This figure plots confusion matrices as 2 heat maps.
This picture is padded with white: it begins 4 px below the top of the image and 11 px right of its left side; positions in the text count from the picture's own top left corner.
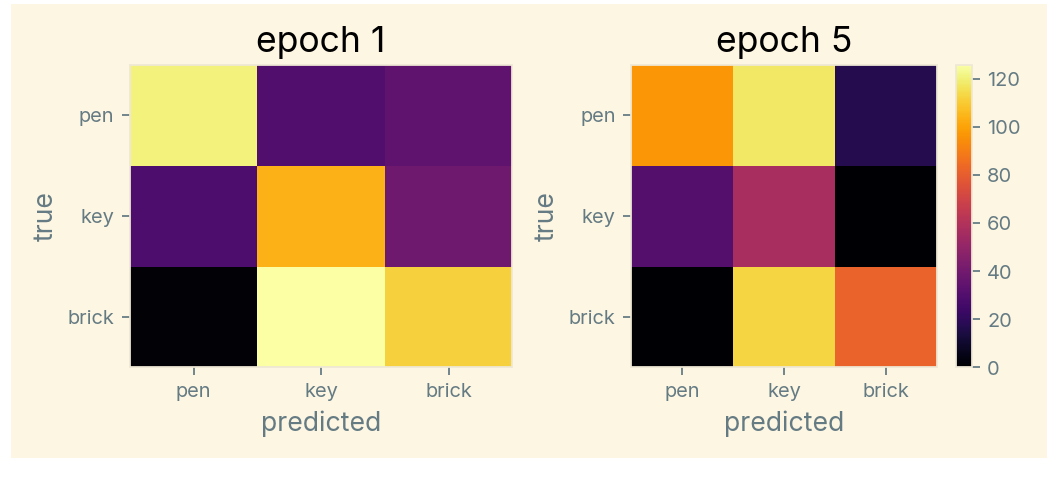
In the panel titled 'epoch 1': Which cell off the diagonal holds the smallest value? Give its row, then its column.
brick, pen
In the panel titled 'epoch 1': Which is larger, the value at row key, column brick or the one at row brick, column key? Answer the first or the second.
the second
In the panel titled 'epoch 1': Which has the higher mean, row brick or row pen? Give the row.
brick
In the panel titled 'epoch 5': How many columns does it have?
3
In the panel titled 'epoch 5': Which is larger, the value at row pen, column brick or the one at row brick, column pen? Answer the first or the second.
the first
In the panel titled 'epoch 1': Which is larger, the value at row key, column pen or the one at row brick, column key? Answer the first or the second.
the second
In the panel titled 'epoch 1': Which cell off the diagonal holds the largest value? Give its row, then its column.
brick, key
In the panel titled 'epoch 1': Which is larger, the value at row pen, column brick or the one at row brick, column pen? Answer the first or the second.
the first
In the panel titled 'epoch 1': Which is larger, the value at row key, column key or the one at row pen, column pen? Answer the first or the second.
the second
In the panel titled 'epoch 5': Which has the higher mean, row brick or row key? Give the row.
brick
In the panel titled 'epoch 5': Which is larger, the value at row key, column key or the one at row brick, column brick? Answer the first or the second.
the second
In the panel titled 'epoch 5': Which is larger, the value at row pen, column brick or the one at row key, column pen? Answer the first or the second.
the second
